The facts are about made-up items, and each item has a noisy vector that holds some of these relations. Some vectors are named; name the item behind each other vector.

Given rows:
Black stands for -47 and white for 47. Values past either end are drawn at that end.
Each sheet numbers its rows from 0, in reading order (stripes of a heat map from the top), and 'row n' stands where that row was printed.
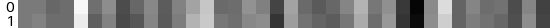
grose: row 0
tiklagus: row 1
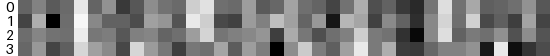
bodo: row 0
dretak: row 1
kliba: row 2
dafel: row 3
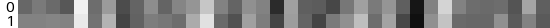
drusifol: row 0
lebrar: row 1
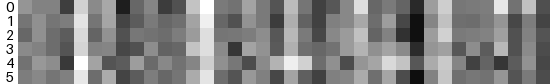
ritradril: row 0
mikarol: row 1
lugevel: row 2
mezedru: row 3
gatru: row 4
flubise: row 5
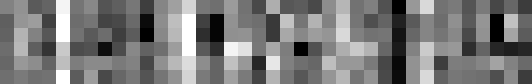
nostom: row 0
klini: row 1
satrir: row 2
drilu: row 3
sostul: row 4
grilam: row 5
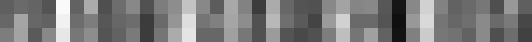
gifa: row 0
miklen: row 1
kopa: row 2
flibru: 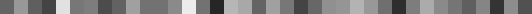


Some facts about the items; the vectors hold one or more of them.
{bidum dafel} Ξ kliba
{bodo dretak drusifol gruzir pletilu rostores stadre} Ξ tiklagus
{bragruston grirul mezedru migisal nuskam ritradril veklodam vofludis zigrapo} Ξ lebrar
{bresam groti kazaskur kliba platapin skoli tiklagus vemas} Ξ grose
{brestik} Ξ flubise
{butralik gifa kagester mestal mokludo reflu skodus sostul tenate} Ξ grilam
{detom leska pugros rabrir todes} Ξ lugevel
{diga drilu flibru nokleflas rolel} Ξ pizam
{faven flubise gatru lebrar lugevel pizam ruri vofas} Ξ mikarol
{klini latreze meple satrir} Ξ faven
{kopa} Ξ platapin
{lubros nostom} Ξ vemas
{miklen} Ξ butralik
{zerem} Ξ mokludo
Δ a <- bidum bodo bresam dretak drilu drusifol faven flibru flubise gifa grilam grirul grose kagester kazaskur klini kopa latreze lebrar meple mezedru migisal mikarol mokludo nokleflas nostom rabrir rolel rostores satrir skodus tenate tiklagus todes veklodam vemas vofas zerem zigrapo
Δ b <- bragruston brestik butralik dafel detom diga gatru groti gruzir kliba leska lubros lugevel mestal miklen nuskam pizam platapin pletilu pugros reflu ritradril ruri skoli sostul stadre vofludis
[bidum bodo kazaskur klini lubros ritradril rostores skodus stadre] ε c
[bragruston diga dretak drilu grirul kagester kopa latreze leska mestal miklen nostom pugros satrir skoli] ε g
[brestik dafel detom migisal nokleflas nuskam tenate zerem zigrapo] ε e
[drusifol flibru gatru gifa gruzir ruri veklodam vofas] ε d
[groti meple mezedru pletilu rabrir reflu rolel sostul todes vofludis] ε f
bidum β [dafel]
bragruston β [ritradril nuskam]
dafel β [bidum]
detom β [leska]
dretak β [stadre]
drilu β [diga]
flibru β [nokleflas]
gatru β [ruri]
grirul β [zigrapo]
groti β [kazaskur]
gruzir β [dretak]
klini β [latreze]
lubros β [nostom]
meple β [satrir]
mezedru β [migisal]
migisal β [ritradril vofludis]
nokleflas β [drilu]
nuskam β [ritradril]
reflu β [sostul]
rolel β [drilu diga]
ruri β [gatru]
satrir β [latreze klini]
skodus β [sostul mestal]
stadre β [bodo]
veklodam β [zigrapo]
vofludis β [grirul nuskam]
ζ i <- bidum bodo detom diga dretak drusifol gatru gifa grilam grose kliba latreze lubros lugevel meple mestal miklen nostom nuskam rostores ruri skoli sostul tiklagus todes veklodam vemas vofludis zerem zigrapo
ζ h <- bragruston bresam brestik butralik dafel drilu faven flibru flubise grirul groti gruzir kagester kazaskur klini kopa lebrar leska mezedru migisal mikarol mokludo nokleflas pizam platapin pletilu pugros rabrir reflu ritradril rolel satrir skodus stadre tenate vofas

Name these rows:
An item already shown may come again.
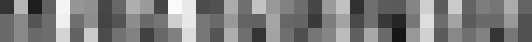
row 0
stadre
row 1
bodo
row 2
tenate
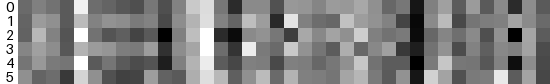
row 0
meple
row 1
sostul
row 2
satrir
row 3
skodus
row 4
latreze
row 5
vofludis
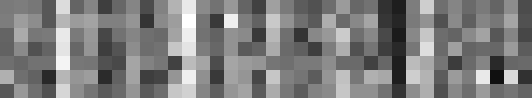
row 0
rostores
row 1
skodus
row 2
pizam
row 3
bodo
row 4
veklodam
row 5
migisal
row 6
groti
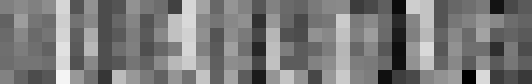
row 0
zigrapo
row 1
pletilu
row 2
rabrir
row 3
zerem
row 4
todes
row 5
bidum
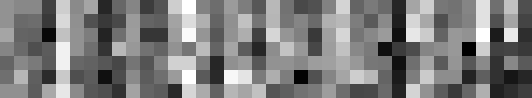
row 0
ritradril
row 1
vofludis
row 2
nuskam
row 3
bidum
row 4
meple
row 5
drilu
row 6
grirul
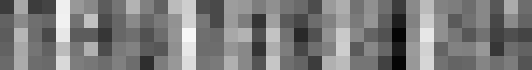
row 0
gruzir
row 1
vofas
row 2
diga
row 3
brestik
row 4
mestal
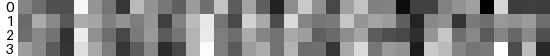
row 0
bidum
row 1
reflu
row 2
lubros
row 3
bragruston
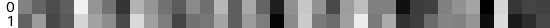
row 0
bidum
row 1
dafel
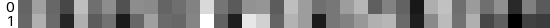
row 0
detom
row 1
nokleflas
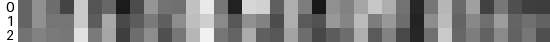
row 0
rolel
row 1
rabrir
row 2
kazaskur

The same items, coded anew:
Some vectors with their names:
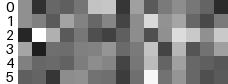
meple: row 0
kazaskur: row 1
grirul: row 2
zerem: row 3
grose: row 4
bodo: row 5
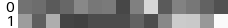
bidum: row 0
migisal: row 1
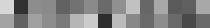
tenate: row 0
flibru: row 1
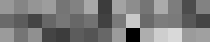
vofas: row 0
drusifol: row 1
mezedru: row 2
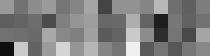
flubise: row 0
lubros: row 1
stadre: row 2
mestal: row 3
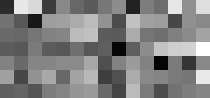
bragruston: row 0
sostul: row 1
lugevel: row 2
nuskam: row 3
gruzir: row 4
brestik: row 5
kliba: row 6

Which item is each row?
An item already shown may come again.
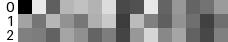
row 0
diga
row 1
flibru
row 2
kazaskur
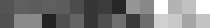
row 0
zigrapo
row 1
veklodam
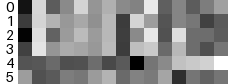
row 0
mestal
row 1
satrir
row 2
latreze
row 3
drilu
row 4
nuskam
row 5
groti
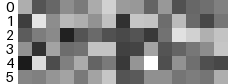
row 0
reflu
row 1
drilu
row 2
veklodam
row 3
detom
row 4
nostom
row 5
pizam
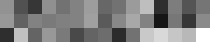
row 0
pletilu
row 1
gruzir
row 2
ritradril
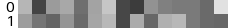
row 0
brestik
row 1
rabrir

